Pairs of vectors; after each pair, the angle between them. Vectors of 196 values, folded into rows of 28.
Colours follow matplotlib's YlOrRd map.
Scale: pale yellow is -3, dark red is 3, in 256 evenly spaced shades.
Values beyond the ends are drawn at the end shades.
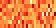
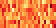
partly opposed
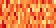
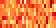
orthogonal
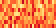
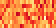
partly opposed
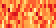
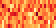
nearly parallel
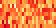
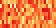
nearly parallel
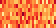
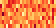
partly opposed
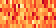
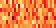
nearly parallel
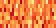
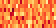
nearly parallel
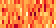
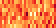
nearly opposite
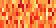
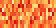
nearly parallel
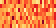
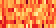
orthogonal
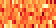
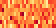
partly aligned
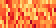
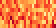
partly aligned
